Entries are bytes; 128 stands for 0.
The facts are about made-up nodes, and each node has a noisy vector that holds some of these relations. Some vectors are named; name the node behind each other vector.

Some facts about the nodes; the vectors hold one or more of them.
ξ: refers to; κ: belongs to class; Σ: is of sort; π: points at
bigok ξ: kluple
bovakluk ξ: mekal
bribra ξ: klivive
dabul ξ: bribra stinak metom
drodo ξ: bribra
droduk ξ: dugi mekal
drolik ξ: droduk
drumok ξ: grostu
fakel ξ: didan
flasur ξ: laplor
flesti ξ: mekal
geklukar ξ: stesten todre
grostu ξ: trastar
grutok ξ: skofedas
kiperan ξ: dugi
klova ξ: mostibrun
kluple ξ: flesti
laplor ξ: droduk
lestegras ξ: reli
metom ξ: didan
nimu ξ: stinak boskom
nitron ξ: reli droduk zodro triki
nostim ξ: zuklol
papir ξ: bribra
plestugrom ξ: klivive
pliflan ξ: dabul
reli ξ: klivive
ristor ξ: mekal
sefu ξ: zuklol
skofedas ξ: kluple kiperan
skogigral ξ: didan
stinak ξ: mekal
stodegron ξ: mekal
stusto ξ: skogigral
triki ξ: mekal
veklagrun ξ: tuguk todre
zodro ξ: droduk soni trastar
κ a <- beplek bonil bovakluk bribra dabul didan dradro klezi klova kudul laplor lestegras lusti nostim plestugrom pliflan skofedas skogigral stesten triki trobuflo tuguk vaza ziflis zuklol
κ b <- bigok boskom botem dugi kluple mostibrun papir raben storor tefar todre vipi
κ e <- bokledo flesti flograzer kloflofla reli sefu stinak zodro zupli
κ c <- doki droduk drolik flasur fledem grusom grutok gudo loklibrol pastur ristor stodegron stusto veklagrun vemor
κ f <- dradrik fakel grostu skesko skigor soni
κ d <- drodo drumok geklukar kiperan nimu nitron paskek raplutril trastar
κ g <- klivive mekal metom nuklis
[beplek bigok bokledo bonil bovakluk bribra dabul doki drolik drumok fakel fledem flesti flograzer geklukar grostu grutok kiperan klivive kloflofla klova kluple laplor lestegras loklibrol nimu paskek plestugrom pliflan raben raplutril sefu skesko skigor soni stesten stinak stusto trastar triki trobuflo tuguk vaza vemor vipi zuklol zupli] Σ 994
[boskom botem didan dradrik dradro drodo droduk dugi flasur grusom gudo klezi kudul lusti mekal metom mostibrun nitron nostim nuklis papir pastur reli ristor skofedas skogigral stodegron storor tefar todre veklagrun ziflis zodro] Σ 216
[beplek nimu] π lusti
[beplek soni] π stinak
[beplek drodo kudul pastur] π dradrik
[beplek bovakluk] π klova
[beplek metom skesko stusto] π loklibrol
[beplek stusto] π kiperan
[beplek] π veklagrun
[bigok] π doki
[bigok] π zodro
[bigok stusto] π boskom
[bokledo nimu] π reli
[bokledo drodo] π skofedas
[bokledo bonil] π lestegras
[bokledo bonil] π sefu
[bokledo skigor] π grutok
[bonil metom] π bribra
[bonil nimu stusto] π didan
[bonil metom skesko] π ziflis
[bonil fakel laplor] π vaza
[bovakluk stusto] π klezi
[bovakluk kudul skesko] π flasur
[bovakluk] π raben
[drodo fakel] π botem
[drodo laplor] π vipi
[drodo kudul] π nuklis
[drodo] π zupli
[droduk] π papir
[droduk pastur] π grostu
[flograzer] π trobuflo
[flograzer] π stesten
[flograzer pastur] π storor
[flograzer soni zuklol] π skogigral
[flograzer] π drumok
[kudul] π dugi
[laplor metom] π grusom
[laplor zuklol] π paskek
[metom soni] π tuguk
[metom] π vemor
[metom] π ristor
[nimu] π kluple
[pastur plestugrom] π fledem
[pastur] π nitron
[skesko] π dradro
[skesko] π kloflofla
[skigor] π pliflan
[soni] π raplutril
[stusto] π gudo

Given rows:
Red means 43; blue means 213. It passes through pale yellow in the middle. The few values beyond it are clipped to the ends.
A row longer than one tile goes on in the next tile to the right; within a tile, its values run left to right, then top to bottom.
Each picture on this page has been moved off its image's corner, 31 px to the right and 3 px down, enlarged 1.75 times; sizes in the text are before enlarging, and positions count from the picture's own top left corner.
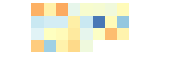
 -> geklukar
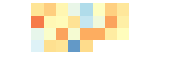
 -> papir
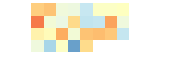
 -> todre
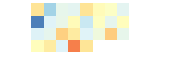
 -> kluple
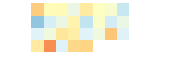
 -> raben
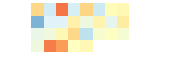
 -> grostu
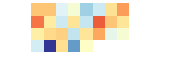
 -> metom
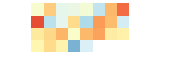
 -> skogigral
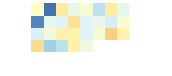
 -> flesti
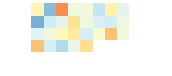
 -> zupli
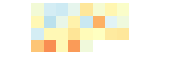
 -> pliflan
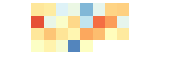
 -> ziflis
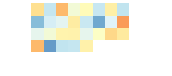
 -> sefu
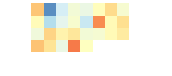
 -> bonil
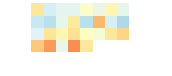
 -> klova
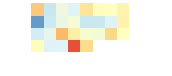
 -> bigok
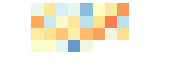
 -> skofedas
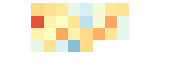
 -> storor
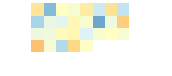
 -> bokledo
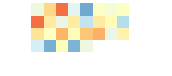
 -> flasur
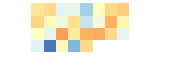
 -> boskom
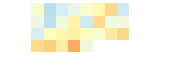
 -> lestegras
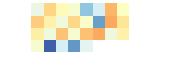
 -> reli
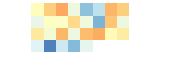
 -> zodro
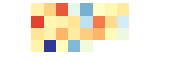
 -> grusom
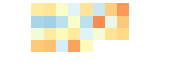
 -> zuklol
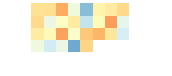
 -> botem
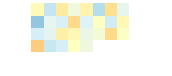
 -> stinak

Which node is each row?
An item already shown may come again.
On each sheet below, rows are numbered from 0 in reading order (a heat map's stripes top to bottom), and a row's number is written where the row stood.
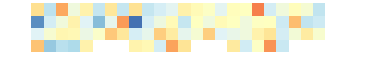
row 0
sefu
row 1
kluple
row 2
drolik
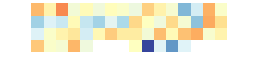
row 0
raplutril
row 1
reli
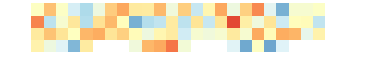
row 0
nostim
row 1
soni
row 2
flasur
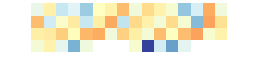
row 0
skofedas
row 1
reli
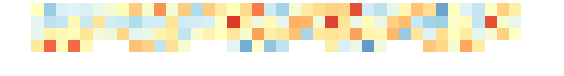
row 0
bovakluk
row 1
flograzer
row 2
droduk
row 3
pastur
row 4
vaza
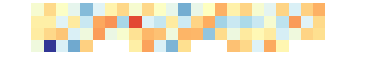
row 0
nuklis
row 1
kudul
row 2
zuklol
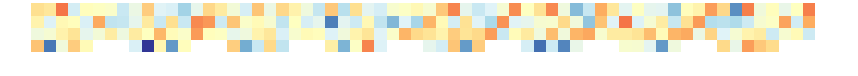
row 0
doki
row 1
mekal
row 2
grutok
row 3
kiperan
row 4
dradrik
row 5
zodro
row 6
skofedas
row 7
fakel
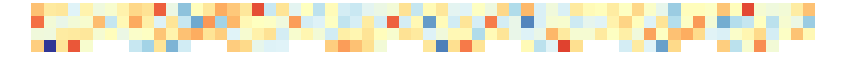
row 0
stusto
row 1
nitron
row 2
fledem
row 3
bribra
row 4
klivive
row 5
bigok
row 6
dugi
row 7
paskek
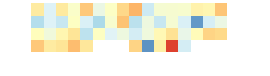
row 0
skigor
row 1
nimu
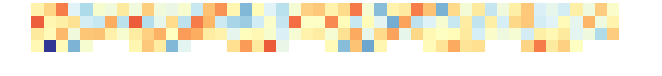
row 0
veklagrun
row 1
skogigral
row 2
laplor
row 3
drodo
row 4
skesko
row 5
plestugrom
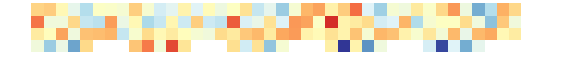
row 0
todre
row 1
beplek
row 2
didan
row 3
veklagrun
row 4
zodro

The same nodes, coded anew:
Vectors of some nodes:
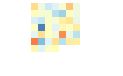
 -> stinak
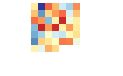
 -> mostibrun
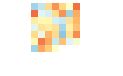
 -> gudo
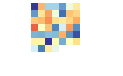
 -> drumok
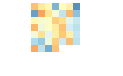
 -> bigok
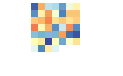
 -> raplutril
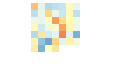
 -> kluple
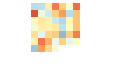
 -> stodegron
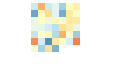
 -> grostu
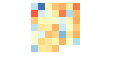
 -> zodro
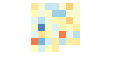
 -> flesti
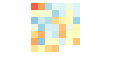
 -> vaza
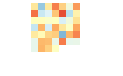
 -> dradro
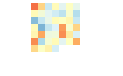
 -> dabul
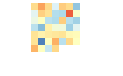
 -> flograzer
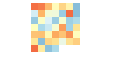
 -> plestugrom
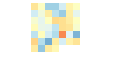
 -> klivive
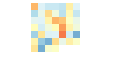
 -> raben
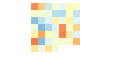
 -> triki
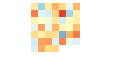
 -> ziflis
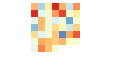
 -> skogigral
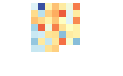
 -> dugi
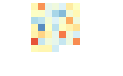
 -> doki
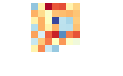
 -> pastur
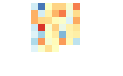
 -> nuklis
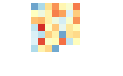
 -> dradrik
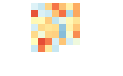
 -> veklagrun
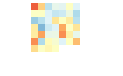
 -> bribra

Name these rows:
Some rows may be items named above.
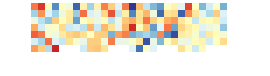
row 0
bonil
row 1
skofedas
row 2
kiperan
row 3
skigor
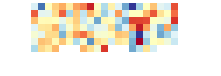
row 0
reli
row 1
laplor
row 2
nitron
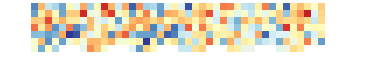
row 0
geklukar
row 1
skogigral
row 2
paskek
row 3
dugi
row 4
sefu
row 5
todre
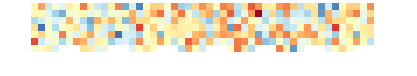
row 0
drolik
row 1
sefu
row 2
nuklis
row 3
flasur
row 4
nostim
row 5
bovakluk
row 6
nuklis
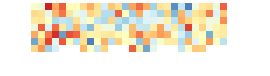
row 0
kudul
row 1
flograzer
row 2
beplek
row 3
mekal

